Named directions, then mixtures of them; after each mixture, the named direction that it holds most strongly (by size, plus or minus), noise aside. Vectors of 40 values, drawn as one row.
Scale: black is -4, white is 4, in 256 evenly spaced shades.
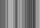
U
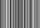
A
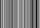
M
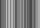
U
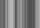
U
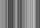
U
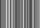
A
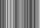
U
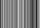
M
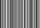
A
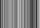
M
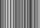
A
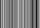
M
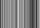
M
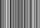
A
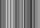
U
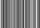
M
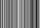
M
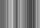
U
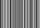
A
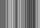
U
